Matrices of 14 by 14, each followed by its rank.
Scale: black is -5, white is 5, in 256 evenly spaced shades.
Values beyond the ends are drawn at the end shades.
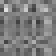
two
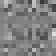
three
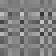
one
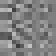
two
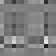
one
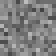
full rank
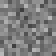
full rank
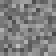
full rank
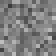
full rank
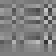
one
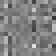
three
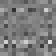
three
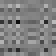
two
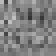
three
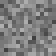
full rank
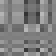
one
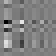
one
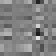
two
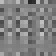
two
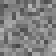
full rank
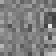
three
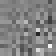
three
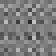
two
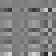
one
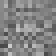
three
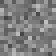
full rank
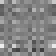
two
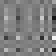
one
